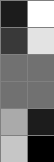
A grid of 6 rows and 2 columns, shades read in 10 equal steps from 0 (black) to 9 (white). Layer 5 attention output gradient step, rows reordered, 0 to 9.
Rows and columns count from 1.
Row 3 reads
4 4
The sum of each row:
10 10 8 8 7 7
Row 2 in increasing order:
2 8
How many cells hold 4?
4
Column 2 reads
9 8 4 4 1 0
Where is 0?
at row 6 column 2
